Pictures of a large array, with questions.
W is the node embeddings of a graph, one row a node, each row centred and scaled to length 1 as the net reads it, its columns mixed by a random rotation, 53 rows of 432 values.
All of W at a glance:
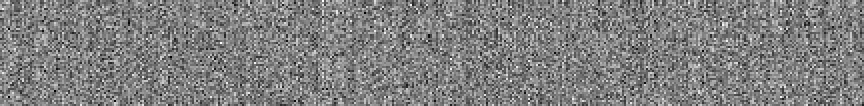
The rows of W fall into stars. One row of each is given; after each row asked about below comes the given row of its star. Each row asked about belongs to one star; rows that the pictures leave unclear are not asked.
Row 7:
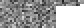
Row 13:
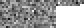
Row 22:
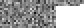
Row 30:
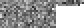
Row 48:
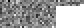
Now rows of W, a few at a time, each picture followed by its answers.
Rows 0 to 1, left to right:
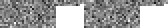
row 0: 7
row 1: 7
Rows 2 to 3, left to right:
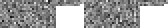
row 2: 7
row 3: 22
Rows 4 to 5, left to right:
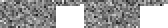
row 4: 30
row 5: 7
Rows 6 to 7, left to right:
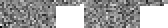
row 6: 7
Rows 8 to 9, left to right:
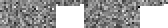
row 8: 30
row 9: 13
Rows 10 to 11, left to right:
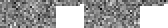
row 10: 7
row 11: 7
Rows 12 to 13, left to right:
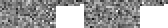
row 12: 30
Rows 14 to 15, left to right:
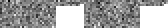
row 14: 48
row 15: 7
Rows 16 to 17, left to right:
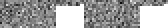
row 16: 48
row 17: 22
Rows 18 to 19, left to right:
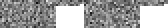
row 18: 22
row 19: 13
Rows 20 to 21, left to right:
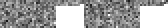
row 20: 22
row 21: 48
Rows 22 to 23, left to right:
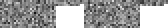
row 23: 30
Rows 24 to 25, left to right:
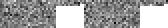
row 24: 13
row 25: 48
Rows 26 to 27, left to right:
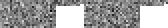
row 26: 30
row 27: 30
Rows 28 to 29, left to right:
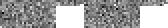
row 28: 13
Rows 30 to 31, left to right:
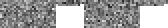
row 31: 22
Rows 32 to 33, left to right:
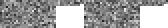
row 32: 13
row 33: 7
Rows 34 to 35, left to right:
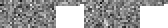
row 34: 22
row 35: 30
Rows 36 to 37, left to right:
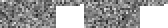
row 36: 48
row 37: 7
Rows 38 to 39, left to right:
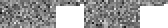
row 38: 48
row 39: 22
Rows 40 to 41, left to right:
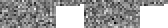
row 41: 48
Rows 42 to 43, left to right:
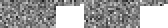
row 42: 7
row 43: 7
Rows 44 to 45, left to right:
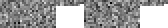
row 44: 30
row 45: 13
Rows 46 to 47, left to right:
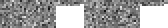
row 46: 13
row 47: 30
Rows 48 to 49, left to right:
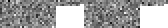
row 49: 30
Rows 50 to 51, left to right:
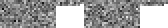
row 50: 13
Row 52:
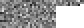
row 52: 48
